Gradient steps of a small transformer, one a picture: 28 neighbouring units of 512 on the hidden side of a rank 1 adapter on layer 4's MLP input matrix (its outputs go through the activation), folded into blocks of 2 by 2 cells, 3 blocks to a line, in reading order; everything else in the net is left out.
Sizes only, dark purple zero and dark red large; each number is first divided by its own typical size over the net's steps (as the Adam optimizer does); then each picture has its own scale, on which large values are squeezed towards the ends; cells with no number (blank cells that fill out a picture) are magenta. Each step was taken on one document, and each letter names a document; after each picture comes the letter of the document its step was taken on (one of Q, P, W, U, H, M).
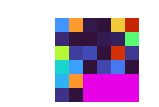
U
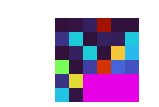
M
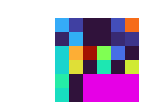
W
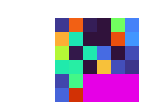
U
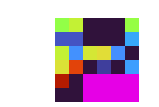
W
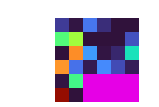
M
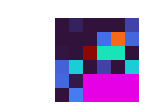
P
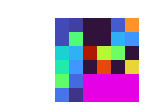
W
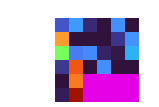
U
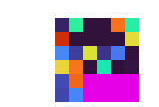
U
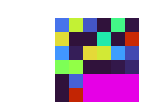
U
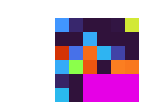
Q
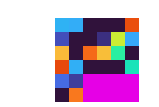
P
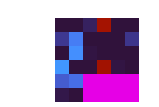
M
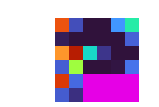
W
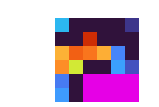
Q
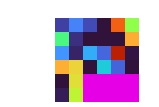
U
